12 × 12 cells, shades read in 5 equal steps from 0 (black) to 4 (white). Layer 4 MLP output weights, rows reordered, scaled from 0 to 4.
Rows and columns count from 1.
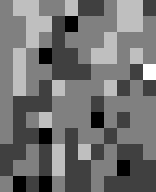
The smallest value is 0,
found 7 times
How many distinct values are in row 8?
4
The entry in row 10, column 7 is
3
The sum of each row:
26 25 25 24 23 24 20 21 18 19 17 13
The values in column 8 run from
0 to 3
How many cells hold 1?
44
